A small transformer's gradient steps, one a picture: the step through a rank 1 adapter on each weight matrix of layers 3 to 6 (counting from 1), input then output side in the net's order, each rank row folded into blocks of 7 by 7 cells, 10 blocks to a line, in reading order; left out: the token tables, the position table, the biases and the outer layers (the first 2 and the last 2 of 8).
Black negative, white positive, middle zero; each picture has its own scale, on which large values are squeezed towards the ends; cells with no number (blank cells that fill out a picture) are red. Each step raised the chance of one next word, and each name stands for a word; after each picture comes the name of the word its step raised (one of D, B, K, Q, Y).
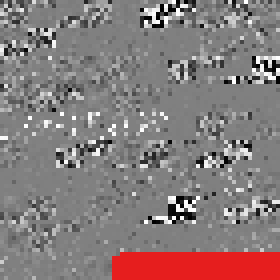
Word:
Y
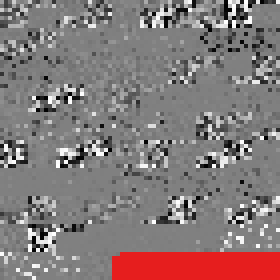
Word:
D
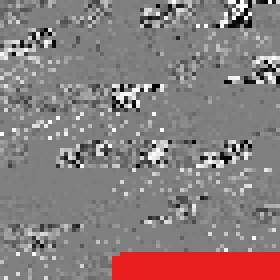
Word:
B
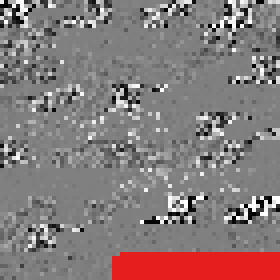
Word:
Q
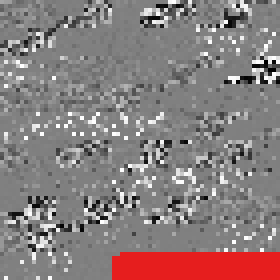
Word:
B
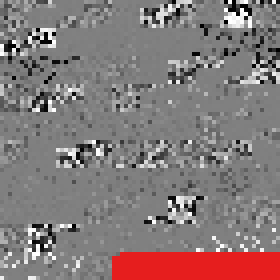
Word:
D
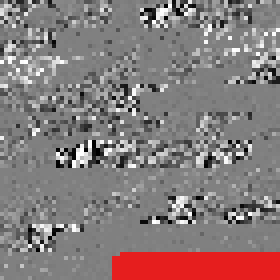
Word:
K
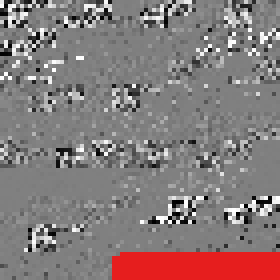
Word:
Q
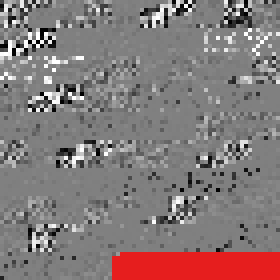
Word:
K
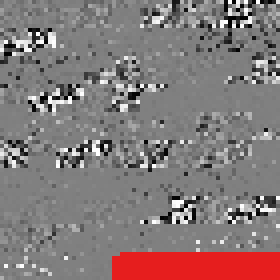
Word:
D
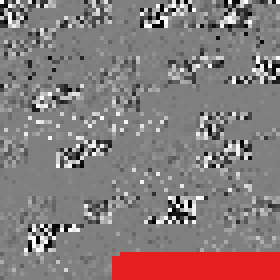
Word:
Y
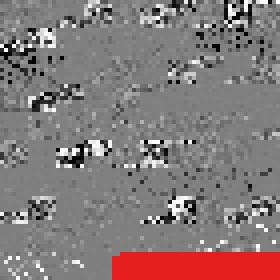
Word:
D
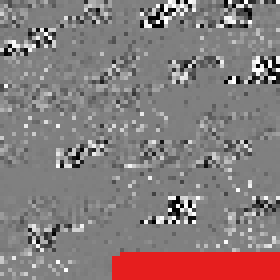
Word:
Y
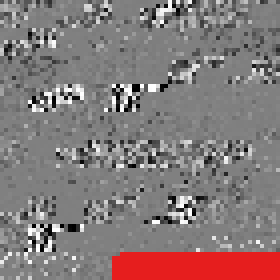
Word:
D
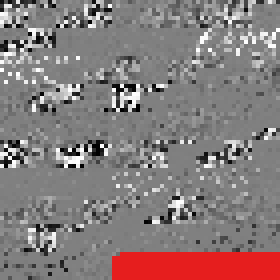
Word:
K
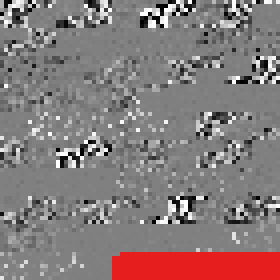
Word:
Y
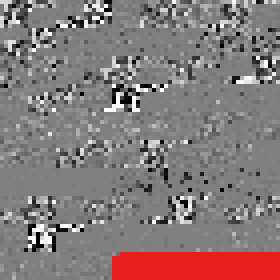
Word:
K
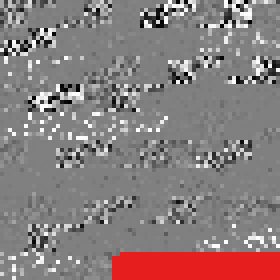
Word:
B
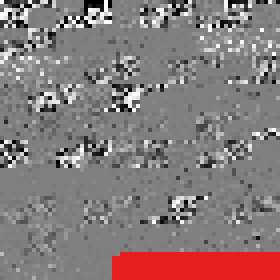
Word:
K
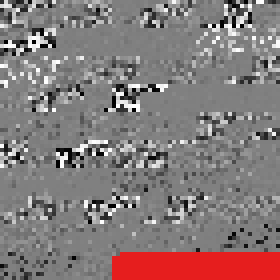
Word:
K
